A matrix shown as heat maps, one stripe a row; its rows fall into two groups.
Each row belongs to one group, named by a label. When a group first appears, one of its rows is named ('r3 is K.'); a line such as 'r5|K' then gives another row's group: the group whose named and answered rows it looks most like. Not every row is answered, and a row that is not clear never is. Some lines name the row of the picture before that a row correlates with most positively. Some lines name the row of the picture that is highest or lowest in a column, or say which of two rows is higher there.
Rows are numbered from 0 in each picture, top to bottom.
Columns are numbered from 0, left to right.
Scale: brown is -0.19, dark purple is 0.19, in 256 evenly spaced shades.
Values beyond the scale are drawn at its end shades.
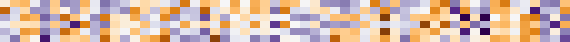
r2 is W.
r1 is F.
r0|F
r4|W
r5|W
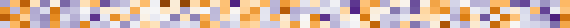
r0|F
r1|F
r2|F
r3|F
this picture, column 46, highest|3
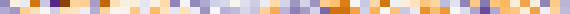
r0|W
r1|W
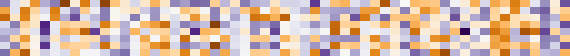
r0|W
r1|F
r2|F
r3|W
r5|F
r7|F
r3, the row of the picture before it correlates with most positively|0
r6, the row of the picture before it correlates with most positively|0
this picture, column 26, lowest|2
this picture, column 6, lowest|0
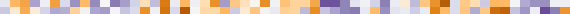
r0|F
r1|F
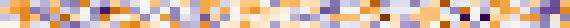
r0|F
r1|F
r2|W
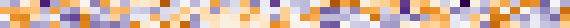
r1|F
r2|F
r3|F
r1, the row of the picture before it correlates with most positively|1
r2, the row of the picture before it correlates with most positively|0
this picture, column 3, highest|3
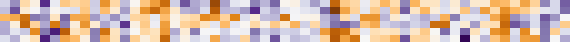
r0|W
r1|W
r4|W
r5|W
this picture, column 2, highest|4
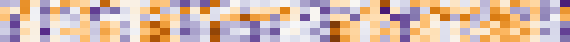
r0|W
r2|F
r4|W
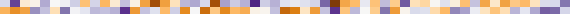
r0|W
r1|F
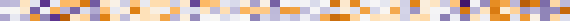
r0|W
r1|F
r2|W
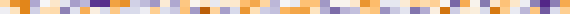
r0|F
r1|F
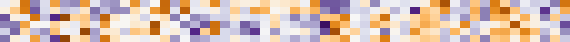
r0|F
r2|W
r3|W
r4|W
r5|W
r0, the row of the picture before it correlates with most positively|1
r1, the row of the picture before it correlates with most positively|1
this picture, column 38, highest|4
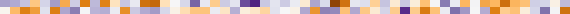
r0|W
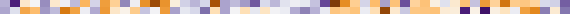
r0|W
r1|W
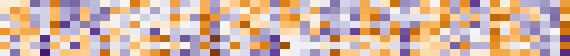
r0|F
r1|F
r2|F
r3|F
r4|F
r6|F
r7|W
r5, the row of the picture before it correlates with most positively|0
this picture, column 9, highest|4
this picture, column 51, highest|2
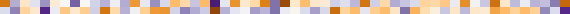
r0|F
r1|W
